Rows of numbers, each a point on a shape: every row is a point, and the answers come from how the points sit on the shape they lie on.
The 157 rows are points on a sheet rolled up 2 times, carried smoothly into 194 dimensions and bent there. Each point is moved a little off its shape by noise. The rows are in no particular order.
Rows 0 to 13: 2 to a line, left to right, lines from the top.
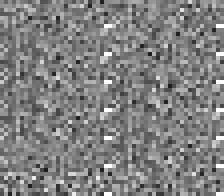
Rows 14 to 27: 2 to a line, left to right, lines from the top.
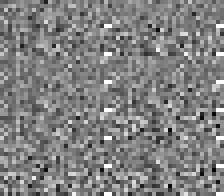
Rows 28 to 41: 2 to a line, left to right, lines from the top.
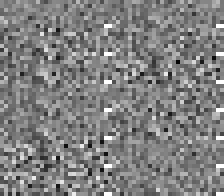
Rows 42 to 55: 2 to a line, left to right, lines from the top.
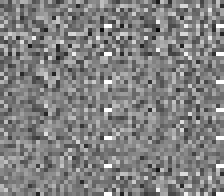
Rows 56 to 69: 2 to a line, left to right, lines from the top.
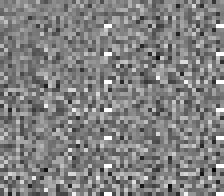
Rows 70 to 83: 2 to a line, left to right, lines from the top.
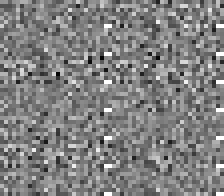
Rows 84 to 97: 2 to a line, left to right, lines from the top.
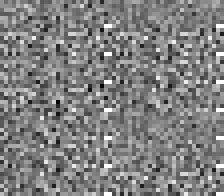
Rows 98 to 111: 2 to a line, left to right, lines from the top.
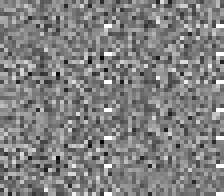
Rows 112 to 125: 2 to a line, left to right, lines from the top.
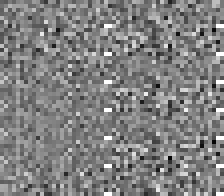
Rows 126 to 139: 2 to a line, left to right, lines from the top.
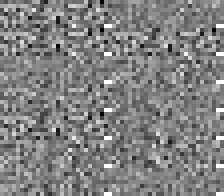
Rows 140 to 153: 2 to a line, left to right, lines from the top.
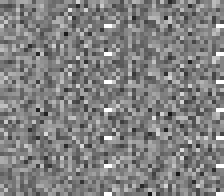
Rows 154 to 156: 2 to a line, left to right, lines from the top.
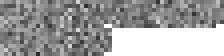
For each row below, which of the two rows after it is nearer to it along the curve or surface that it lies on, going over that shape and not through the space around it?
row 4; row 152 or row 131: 131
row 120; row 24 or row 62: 24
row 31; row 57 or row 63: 63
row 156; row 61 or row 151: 151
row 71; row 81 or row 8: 81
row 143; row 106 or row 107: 106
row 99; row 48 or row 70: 70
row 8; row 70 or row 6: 70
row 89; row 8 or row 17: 17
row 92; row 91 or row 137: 91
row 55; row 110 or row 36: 110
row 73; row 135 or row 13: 13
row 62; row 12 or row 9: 12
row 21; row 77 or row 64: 64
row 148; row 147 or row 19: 19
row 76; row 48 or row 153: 48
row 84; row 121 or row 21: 121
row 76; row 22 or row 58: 58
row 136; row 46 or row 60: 46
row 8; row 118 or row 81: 81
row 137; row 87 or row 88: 87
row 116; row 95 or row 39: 95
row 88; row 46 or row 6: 6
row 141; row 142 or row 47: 47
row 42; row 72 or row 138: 138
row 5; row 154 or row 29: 29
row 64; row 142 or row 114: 114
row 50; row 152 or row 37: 152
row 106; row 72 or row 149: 149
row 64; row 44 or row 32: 32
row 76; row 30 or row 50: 50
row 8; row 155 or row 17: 17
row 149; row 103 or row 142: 103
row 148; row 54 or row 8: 54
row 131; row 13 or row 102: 13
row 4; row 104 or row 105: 104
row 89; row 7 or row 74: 7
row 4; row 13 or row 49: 49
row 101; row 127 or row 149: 149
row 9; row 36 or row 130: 36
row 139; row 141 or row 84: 84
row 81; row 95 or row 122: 95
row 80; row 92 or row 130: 92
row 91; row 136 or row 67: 136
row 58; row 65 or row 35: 65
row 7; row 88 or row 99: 99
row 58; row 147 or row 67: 67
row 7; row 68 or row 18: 68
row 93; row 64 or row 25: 25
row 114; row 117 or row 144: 144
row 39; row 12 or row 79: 79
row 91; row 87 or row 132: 87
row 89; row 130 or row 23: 23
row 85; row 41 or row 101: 41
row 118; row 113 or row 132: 132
